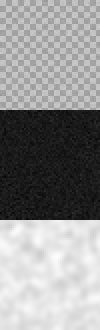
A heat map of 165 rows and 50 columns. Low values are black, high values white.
It is made of 3 by 1 panels. Panel 1,1: high, checkered. Panel 2,1: very low, fine-grained, faint in contrast. Panel 3,1: very high, blotchy, faint in contrast.
